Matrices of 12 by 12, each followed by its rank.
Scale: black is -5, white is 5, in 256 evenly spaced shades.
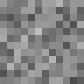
full rank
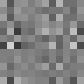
two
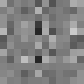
two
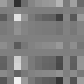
one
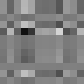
one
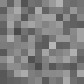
full rank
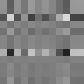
one
